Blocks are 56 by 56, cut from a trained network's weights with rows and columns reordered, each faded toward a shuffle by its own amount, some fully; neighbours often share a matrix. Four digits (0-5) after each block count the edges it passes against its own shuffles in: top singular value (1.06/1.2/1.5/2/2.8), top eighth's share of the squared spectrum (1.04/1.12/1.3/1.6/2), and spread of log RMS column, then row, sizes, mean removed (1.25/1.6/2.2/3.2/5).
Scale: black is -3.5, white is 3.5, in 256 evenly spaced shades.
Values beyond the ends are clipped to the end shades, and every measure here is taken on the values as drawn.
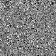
2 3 1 1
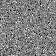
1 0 0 0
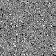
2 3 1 1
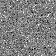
0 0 0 0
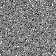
0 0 0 0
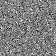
0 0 0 0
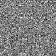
2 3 0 2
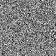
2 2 0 0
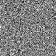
2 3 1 1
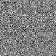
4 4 1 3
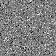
1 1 0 0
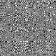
3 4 2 3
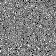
0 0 0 0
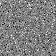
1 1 0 0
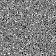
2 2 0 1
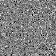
2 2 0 1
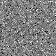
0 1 0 0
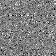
2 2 0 1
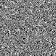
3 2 0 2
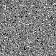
0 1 0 0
